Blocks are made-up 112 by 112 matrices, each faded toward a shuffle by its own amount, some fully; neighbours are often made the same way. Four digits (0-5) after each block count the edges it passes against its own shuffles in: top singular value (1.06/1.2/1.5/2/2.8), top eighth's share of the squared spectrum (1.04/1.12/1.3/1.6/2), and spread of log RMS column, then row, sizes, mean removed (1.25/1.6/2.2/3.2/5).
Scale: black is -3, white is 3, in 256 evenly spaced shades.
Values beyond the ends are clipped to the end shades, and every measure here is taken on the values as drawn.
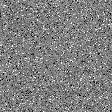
1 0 0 0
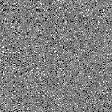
4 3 2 1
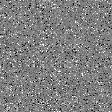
3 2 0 1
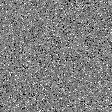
0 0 0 0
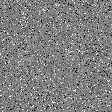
0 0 0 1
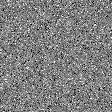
0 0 0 0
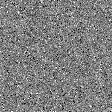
0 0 0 0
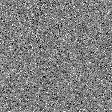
0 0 0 0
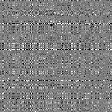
5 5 3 4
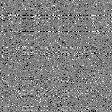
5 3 1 3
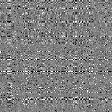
5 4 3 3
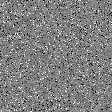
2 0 0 0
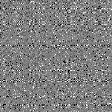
5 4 2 3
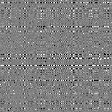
5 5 3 4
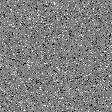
2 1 0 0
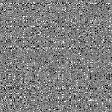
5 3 2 3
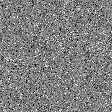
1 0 0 0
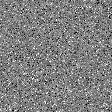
1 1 0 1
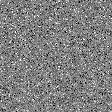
2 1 0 0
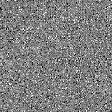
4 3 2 2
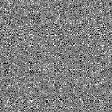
4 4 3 3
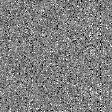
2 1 3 0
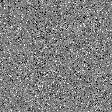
0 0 1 0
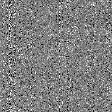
1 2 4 0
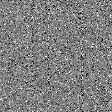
1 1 2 0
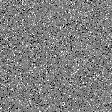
3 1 0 0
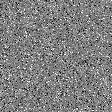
2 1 0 0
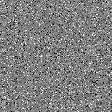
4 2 1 1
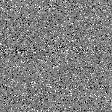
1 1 0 2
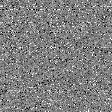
1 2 0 2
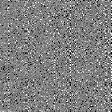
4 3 3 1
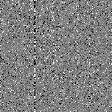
4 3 2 0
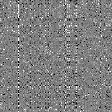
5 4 3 2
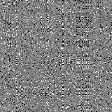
4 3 3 2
